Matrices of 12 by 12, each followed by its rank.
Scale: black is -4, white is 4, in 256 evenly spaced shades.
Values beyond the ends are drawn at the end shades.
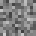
full rank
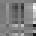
one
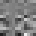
two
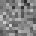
full rank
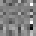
two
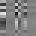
one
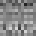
two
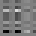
one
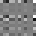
one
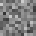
full rank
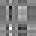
one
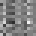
two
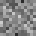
full rank
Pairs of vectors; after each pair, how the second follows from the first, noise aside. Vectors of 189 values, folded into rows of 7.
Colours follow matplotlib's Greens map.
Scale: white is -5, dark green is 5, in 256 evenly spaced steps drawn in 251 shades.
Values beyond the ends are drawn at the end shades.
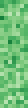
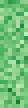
shuffled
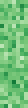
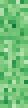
reversed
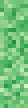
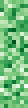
scaled up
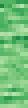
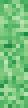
shuffled
